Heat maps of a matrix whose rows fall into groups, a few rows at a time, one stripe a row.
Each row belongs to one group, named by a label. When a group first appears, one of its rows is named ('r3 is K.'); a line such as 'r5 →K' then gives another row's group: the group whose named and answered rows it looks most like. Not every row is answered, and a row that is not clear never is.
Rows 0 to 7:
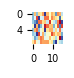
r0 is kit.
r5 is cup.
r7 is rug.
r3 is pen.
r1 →pen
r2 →cup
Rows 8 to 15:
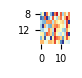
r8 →kit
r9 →pen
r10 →cup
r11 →pen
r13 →cup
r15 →rug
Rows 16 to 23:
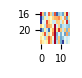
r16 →rug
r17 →pen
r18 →cup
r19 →rug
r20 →pen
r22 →rug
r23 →rug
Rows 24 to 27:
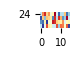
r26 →pen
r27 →cup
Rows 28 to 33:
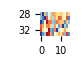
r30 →cup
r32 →rug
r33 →cup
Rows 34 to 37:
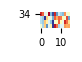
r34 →rug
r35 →cup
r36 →kit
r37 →kit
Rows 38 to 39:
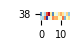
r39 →pen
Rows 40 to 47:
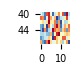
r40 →cup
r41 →rug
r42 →rug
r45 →kit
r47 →cup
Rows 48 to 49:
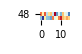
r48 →rug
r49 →pen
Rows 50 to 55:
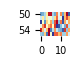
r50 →cup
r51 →kit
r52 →kit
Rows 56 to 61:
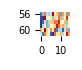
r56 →pen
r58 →pen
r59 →pen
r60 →rug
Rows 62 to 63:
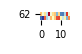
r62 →rug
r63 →pen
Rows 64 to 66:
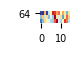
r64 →pen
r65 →kit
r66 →kit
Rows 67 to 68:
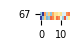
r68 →pen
